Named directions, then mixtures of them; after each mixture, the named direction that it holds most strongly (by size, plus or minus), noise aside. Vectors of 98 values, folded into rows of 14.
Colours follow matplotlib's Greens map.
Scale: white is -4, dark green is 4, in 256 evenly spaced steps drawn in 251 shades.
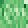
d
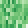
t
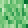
d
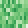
t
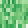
t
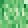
d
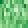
d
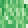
d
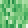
t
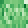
d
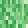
t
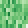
t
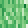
d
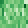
d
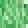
d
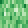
d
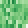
t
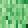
t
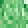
d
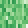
t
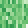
t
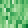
t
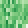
t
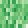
t
